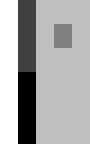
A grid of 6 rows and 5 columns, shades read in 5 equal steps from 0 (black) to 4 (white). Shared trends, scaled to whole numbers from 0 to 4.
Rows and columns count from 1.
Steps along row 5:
down up same same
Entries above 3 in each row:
1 1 1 1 1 1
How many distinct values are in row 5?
3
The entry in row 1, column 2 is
1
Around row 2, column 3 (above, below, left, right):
3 3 1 2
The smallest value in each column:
4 0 3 2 3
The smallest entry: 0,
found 3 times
